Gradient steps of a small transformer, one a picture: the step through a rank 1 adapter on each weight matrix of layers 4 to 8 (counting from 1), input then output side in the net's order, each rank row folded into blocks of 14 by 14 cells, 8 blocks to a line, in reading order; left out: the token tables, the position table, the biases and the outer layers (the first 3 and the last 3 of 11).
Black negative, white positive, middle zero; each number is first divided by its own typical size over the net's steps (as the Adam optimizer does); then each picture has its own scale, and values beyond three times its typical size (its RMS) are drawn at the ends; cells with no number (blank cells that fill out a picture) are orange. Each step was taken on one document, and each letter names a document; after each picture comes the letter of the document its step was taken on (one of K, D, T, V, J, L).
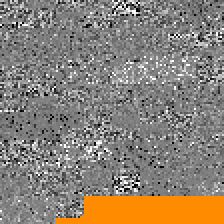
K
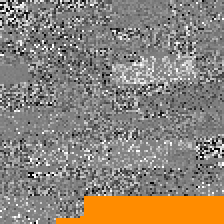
K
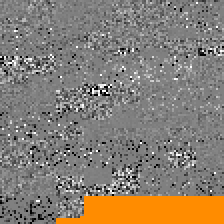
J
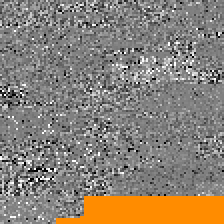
K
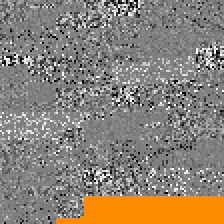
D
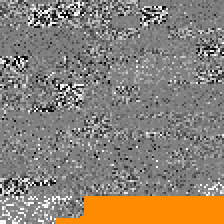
K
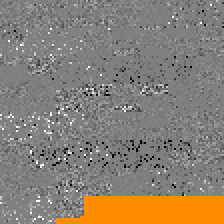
J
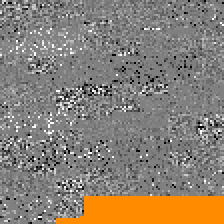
J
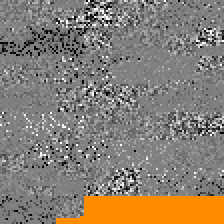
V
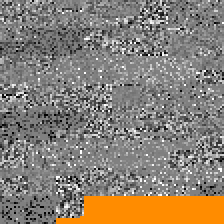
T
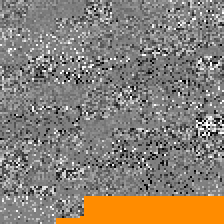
D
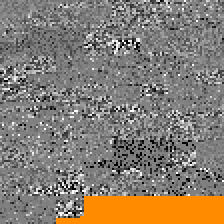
T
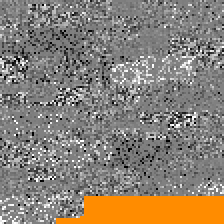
K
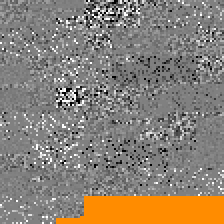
V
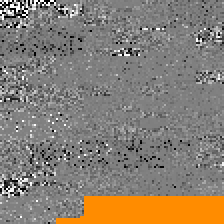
J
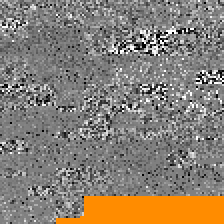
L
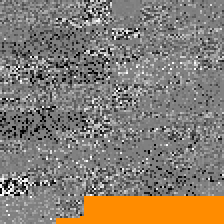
K
